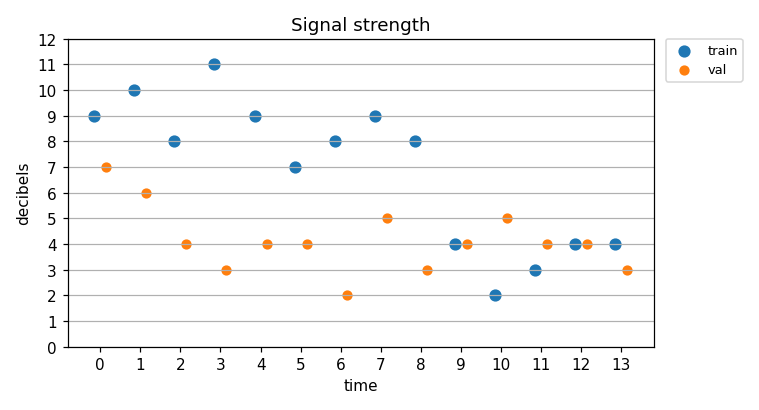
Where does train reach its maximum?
3
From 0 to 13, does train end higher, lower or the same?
lower
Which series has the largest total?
train
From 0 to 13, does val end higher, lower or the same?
lower
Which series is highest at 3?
train
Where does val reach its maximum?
0
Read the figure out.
Title: Signal strength
x-axis: time, ticks 0 1 2 3 4 5 6 7 8 9 10 11 12 13
y-axis: decibels, ticks 0 1 2 3 4 5 6 7 8 9 10 11 12
Legend: train, val
Values:
train: 9 10 8 11 9 7 8 9 8 4 2 3 4 4
val: 7 6 4 3 4 4 2 5 3 4 5 4 4 3
